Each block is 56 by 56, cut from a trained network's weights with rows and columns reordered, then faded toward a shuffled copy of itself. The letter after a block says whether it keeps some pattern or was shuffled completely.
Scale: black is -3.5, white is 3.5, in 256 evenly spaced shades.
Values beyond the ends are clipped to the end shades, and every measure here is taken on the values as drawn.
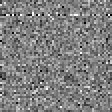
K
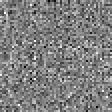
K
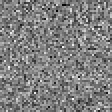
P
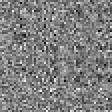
K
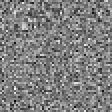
K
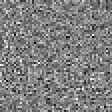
K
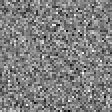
P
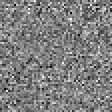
K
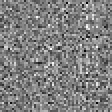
K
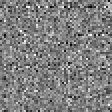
K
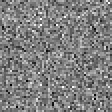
P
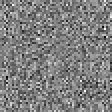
K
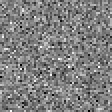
P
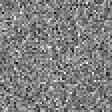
P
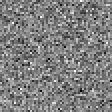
P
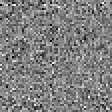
K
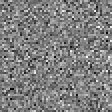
K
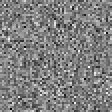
K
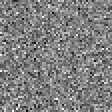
P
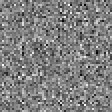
K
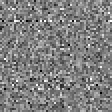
K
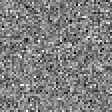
P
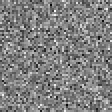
P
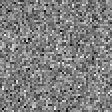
P
